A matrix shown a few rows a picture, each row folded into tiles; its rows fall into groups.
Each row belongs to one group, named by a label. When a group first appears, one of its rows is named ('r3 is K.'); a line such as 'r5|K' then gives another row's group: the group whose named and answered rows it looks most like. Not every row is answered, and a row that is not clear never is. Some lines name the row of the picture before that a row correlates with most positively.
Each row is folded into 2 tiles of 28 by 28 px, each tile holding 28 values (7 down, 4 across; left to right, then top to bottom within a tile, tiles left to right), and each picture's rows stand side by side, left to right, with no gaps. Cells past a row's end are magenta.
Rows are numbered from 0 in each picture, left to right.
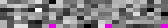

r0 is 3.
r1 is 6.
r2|6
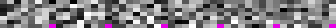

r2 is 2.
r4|6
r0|2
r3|2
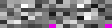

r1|6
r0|6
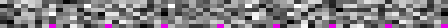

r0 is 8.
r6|3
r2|6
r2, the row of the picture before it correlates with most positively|0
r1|3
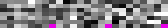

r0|3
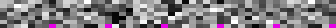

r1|6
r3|2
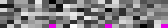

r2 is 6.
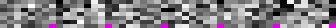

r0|3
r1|2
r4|3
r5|2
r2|3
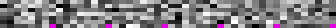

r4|6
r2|3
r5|6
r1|8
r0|8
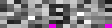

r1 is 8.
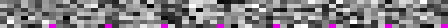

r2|2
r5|3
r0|6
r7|6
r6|8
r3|8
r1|8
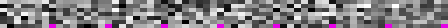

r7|6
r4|3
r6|3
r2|8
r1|6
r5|8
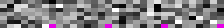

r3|6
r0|2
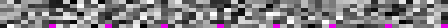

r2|2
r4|8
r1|2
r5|6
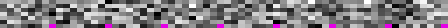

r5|6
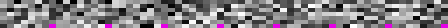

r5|8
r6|3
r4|3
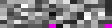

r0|6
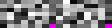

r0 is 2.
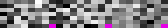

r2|3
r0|8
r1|8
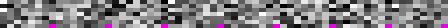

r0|8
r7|3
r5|8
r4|8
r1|3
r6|2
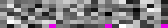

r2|2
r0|6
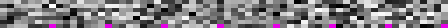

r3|2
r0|8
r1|8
